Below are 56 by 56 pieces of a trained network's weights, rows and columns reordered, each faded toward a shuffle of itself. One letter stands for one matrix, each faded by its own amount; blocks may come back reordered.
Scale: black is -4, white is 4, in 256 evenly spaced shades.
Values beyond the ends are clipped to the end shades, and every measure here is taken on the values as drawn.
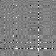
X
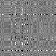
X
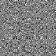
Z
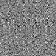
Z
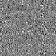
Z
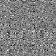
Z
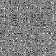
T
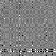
X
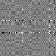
X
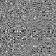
Z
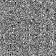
T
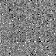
T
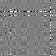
X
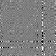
X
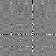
X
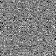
Z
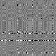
X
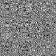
Z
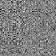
Z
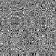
Z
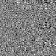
Z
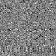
Z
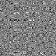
Z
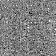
T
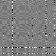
X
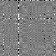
X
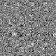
Z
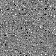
T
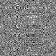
Z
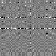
X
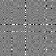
X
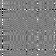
X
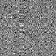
Z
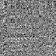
Z
